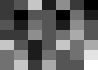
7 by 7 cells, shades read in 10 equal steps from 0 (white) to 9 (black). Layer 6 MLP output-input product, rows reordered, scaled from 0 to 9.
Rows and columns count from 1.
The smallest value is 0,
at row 7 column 7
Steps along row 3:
up down up up down up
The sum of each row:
43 50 43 38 32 34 29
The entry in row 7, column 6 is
6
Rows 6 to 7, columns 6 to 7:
5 1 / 6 0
